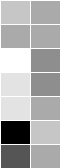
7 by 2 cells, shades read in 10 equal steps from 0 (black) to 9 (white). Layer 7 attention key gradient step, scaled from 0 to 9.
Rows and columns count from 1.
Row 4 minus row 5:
0 -1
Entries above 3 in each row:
2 2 2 2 2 1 1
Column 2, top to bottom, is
6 6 5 5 6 7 6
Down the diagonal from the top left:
7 6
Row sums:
13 12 14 13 14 7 9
